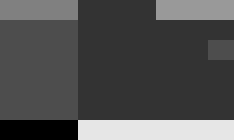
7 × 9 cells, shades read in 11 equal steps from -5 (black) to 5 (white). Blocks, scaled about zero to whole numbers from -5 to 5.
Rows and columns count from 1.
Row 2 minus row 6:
0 0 0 0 0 0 0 0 0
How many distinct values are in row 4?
2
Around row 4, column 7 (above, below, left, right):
-3 -3 -3 -3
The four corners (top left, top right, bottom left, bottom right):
0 1 -5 4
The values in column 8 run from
-3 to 4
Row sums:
-6 -24 -23 -24 -24 -24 9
